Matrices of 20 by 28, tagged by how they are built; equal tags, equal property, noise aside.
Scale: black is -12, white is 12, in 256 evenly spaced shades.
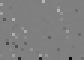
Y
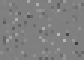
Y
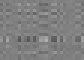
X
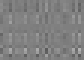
X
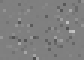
Y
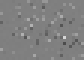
Y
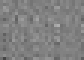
X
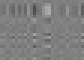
X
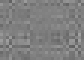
X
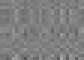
X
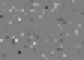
Y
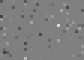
Y
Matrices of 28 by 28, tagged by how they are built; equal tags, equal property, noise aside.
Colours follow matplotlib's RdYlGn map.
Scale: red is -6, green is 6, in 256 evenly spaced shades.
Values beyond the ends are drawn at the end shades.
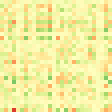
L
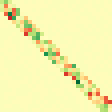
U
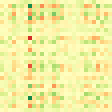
L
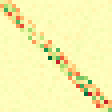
U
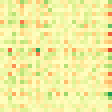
L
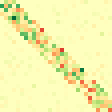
U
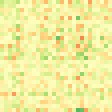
L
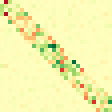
U
